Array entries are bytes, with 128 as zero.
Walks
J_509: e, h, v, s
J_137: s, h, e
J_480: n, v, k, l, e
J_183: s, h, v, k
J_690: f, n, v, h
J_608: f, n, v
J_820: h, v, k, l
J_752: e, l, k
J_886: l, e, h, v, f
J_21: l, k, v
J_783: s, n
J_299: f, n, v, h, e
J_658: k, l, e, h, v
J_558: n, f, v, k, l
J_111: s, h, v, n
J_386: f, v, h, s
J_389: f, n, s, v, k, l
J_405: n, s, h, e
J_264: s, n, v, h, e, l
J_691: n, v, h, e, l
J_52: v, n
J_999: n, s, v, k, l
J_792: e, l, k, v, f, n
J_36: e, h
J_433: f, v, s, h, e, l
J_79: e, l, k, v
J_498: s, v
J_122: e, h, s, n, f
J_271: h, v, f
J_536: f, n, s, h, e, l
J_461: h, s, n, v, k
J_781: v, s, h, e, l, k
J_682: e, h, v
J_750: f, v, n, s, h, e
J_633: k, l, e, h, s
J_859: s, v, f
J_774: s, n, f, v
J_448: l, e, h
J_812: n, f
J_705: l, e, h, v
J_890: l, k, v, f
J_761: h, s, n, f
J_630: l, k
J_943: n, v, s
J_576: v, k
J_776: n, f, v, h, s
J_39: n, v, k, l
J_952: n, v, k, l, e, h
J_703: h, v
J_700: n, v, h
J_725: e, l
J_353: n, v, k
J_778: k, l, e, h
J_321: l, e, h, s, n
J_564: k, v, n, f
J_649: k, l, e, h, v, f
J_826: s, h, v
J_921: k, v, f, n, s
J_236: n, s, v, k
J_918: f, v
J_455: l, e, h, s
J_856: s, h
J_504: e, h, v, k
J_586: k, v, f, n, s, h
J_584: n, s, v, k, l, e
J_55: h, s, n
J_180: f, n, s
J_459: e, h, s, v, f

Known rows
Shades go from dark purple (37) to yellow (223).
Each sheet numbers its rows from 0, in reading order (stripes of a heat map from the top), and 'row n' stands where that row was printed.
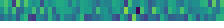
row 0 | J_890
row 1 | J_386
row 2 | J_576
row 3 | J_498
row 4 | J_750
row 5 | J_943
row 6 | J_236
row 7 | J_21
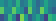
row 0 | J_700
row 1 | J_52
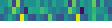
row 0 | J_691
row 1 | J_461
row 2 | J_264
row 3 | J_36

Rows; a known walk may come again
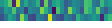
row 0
J_886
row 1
J_264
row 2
J_943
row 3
J_564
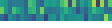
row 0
J_783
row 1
J_921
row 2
J_752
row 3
J_658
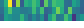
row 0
J_778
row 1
J_890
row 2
J_812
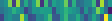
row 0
J_705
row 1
J_455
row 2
J_36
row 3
J_691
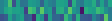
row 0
J_137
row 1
J_761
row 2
J_122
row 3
J_461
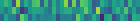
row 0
J_480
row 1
J_630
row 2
J_820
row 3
J_608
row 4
J_271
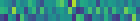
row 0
J_776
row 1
J_859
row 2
J_792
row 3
J_386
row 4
J_111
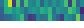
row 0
J_633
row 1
J_826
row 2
J_321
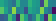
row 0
J_690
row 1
J_299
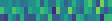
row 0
J_55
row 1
J_405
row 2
J_52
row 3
J_558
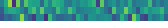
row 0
J_781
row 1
J_586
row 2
J_236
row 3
J_725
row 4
J_700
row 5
J_856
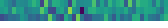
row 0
J_498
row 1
J_584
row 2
J_750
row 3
J_183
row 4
J_21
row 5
J_576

